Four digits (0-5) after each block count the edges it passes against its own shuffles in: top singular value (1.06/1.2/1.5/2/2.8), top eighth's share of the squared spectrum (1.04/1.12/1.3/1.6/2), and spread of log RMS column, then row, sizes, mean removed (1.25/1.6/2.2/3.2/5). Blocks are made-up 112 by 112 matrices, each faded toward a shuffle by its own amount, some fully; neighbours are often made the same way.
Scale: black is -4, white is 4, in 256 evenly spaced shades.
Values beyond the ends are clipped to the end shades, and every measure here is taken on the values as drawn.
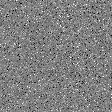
0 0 0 0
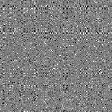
5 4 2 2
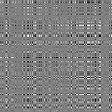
5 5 4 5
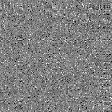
4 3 1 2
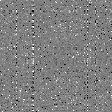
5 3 2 1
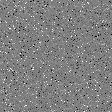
0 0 0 0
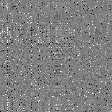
4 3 2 1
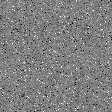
0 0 0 0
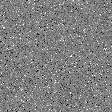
0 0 0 0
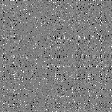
4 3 2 2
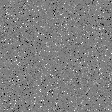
1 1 0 0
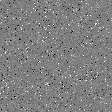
2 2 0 0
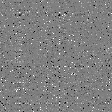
4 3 2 1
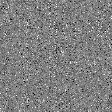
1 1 2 1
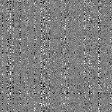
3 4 4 3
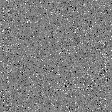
1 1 1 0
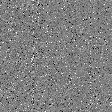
1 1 1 0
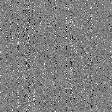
2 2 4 0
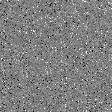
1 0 1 0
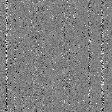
3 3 3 0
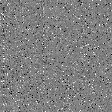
3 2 1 0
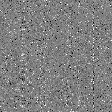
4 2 2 0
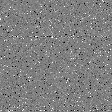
3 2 0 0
